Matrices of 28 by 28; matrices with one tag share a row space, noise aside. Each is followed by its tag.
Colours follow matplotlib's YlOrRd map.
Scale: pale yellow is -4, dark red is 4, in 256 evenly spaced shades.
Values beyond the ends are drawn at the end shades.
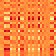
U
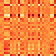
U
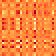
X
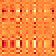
X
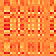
U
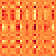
X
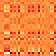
U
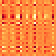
X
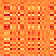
U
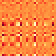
X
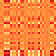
U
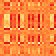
U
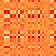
U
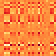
U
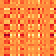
U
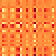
X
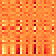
X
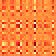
X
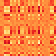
U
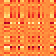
U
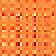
X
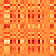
U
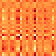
X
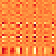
X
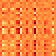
X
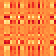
U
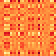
U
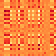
U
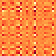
X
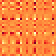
X
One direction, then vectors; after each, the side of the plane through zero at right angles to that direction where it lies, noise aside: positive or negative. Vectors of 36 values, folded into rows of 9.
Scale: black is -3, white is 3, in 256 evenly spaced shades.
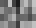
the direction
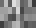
negative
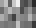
negative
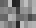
positive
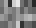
negative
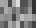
negative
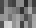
negative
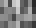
negative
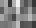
negative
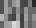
negative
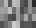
negative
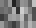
positive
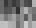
positive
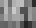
negative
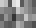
negative
